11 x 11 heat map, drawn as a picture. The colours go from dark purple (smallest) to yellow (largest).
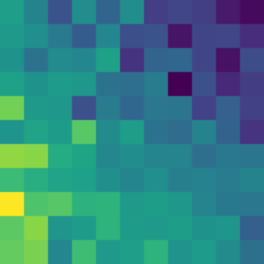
The ninth with the highest average is the bottom left. Values rise toward the bottom left. Neither half mirrors the other. The ninth with the lowest average is the top right. No regular stripes run through it.
